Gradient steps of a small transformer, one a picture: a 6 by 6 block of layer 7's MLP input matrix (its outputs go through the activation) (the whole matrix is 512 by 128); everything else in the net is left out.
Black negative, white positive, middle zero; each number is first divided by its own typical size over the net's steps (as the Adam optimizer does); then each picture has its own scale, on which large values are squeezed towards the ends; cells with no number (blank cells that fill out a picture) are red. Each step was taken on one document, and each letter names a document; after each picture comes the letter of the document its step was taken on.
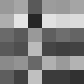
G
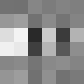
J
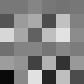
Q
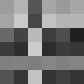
G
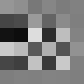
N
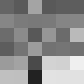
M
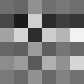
M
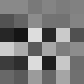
N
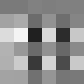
J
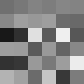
Q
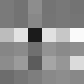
M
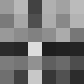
G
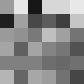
G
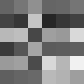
M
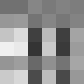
J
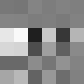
J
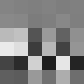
J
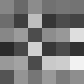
M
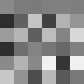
N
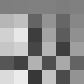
J
